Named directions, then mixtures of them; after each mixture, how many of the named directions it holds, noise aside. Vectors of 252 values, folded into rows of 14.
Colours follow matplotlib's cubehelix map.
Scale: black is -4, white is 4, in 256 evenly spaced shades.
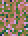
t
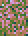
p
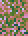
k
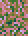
one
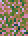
one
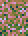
three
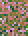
three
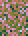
three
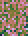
two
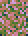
two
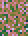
three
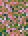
three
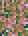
one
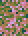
three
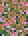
two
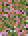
two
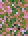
one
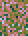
three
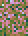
one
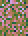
one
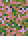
two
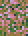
one
